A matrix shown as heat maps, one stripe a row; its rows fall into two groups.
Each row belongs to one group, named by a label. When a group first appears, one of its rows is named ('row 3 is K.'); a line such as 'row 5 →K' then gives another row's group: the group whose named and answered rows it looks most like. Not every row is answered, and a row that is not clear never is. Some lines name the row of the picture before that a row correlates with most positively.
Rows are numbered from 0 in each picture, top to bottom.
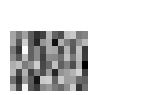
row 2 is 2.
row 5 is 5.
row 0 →5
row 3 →2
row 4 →2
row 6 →5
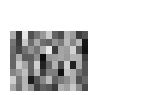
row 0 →5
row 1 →2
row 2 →5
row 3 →2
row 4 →2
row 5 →2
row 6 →5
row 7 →5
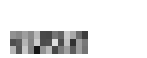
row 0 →2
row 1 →2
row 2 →5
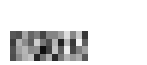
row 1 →2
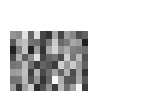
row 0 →2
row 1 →2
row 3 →2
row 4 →5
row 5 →2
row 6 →2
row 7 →5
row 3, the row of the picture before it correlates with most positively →1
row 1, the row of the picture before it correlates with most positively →0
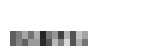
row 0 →2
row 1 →2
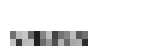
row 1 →5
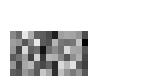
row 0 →5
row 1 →2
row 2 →2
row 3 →2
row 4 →5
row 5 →5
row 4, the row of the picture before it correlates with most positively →1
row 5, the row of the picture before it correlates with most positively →1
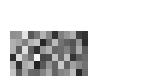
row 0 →5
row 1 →2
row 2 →5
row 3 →2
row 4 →5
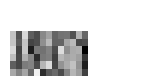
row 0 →5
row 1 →5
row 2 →5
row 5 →2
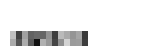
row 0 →5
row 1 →5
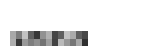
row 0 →5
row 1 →5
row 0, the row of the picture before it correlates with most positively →1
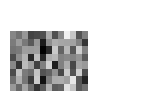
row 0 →5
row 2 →2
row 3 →2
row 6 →2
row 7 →5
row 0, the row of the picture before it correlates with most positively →0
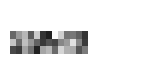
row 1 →5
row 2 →5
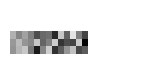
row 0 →5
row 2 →5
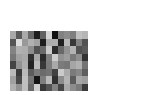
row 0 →5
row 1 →2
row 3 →2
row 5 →5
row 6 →5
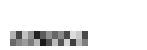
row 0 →5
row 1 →2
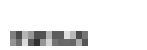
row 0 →5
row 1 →5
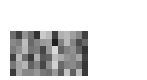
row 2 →2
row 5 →2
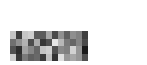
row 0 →5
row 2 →5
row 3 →5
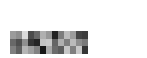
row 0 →5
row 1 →5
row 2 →2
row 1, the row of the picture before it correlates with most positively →2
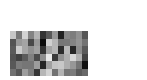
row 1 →2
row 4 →2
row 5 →5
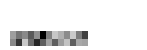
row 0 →2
